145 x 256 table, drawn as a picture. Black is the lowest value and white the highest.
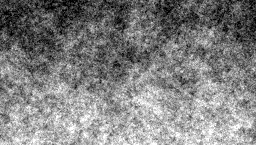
There are no regular stripes. The texture is blotchy. The top left is the ninth with the lowest average. Values rise toward the bottom.
